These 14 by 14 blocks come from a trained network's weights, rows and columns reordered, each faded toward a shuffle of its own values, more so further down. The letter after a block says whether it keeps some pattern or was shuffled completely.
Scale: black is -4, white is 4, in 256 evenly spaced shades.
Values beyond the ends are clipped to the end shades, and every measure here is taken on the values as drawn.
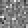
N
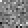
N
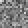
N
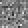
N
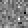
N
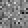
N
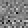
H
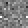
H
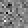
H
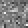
N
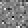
N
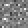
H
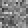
H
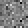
H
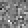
N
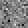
N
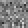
N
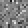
N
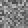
N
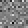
H
